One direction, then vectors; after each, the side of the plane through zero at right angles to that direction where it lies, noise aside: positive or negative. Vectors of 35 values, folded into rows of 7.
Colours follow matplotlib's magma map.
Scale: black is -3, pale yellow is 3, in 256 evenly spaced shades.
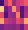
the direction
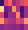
positive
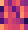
negative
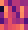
negative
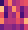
positive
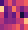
positive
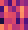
negative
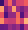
positive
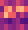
negative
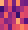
negative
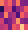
negative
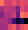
negative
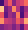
positive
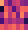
negative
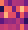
negative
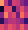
negative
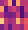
positive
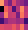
negative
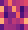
positive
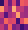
positive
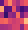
positive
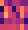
negative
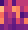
positive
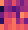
negative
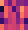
negative
